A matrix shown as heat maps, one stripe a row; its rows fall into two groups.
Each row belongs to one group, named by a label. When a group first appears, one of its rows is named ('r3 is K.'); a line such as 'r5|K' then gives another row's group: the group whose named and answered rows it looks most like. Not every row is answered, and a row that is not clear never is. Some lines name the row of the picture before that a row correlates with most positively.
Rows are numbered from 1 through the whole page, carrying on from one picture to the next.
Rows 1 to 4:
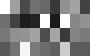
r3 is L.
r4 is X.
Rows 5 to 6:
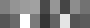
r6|X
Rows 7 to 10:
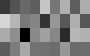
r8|L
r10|X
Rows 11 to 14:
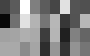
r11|X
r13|L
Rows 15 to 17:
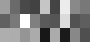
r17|L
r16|X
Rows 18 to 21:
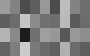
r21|X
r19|X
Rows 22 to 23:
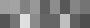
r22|L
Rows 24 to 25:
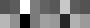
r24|X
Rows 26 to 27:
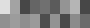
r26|L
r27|L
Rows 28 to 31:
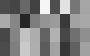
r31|L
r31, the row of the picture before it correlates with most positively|27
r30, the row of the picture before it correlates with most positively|27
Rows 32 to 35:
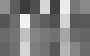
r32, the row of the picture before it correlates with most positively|28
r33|X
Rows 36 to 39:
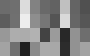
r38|L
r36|X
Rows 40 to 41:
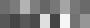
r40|X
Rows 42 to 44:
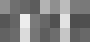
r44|X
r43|X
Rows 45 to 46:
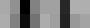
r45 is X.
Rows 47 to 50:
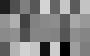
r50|L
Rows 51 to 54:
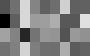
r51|X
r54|X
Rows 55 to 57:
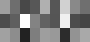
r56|X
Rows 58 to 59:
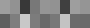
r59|X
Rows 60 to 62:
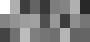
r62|X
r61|L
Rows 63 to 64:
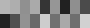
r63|L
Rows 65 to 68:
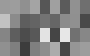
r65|L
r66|L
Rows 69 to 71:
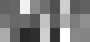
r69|X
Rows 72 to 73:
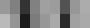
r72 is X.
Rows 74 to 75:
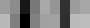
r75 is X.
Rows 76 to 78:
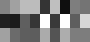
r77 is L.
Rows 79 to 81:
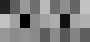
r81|L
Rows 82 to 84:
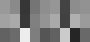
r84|X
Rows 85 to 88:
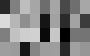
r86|L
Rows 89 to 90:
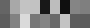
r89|L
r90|X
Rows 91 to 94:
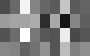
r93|X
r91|X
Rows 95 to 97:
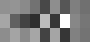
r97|L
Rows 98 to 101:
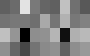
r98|X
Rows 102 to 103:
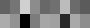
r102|X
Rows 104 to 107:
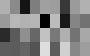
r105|L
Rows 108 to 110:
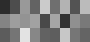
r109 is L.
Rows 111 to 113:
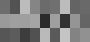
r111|X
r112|L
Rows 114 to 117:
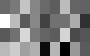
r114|X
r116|X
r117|L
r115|L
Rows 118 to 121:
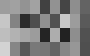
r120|L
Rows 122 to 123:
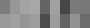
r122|L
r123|L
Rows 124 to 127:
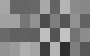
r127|L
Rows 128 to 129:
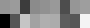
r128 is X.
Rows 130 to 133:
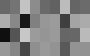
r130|X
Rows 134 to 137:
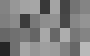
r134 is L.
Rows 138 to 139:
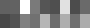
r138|X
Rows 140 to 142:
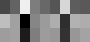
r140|X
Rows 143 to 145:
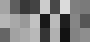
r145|L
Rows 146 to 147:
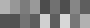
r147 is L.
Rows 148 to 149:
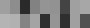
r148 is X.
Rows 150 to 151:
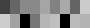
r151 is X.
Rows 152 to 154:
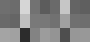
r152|X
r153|X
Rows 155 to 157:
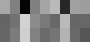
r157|X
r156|X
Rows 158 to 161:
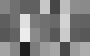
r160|X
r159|X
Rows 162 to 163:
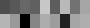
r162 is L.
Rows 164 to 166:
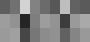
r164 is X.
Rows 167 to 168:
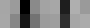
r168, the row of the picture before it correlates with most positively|165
